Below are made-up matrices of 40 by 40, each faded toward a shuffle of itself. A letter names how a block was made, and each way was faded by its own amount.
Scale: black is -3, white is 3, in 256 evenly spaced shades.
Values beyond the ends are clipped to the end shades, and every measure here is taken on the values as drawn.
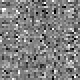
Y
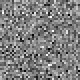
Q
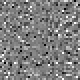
Y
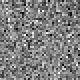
Q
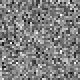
Q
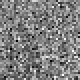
Q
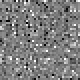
Y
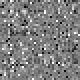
Y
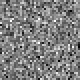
Q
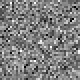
Q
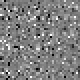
Y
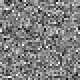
Q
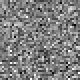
Q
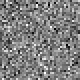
Q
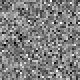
Q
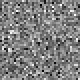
Q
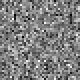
Q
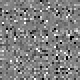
Y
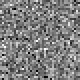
Q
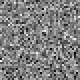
Q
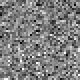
Q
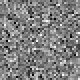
Q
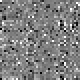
Y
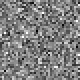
Q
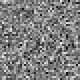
Q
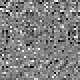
Y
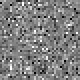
Y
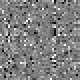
Y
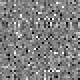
Y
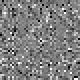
Y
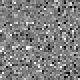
Y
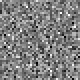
Q
